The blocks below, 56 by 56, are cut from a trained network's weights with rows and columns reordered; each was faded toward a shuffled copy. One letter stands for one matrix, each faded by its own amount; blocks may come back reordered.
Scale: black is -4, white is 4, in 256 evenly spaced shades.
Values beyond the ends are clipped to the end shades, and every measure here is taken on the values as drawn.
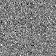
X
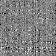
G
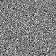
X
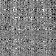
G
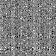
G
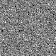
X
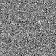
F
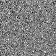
X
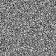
F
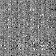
G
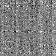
G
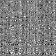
G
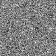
F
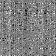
G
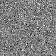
X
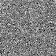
X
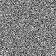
F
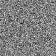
F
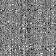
G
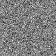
F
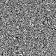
X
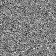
X
